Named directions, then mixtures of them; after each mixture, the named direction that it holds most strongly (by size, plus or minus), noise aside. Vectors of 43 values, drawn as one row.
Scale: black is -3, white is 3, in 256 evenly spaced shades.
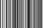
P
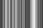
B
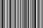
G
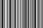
G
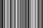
B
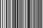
P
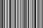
G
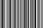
G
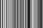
P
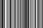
G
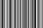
G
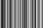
G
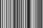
P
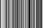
P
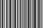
G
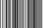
P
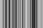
B
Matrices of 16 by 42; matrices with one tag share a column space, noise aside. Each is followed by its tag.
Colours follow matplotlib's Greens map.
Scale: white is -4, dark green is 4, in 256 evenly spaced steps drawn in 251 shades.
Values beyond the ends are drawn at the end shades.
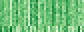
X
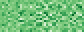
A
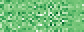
A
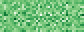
A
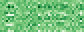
A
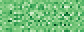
A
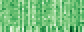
X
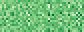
A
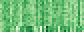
X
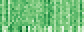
X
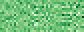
A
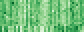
X
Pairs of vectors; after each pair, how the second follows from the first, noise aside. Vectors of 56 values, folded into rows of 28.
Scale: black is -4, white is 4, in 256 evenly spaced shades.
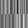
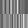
sign-scrambled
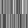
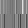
partly zeroed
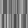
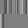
partly zeroed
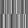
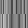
sign-scrambled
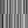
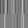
partly zeroed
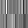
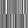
sign-scrambled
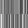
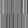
partly zeroed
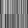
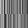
sign-scrambled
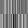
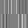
partly zeroed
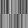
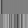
partly zeroed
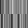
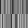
sign-scrambled
